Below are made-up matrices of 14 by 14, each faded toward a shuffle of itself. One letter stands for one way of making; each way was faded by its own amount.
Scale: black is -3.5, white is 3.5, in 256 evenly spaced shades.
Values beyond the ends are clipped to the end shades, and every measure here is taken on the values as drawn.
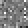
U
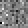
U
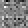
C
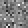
U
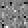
U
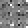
C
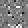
U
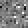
C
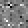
C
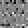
U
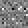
U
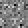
U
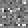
U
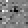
C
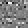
C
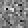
U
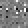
U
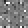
C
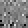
C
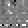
C
